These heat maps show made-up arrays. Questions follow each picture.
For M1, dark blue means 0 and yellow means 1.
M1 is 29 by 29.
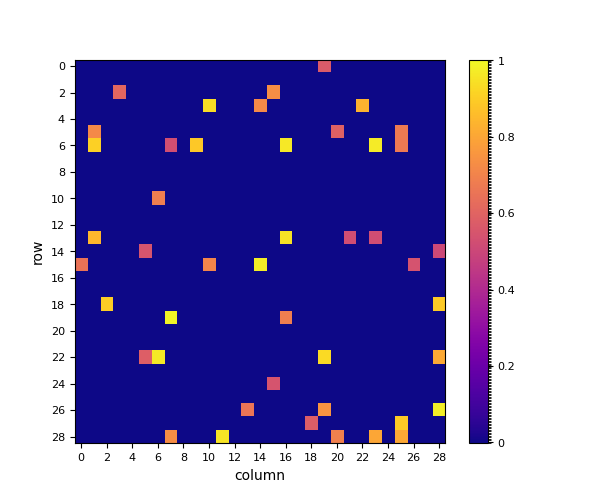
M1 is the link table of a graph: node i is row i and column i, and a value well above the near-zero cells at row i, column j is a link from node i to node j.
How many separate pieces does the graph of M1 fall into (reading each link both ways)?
5
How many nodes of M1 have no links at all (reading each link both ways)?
4
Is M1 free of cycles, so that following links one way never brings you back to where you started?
yes
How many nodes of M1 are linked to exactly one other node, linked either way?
4
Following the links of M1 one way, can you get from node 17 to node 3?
no
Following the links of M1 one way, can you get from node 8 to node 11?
no
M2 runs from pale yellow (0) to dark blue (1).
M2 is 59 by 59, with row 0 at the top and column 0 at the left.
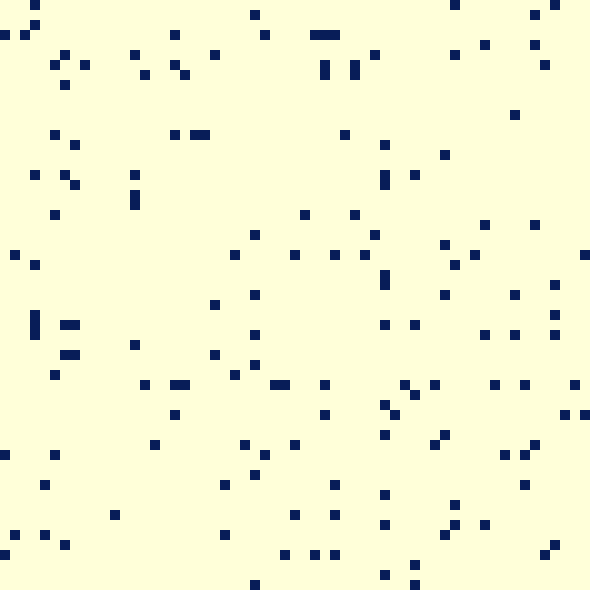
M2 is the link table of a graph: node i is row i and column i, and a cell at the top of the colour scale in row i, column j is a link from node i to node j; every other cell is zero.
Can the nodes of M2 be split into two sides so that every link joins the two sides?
no
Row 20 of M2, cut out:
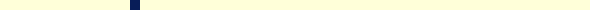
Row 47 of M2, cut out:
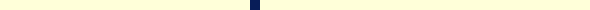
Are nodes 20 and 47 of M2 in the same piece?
yes
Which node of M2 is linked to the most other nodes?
node 38
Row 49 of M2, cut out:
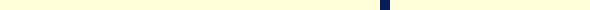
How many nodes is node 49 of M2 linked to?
1
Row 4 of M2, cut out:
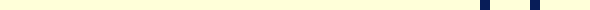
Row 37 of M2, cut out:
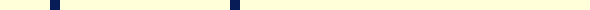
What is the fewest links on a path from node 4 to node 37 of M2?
5
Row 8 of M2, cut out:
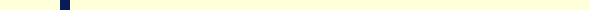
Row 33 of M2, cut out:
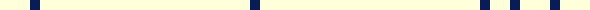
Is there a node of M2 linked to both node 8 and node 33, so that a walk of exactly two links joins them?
no
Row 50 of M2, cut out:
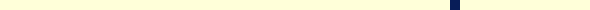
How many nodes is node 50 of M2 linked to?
1
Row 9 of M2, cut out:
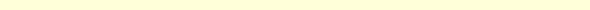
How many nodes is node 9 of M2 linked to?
0
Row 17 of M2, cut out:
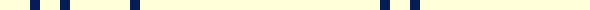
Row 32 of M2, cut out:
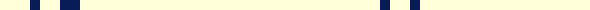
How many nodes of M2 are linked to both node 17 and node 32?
4
